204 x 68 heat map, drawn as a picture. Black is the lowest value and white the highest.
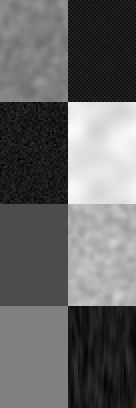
The table splits into 4 rows of 2 panels. Panel 1,1: middling, blotchy, faint in contrast. Panel 1,2: very low, checkered, faint in contrast. Panel 2,1: very low, fine-grained, faint in contrast. Panel 2,2: very high, smooth, faint in contrast. Panel 3,1: low, flat. Panel 3,2: high, blotchy, faint in contrast. Panel 4,1: middling, flat. Panel 4,2: very low, streaked downward, faint in contrast.
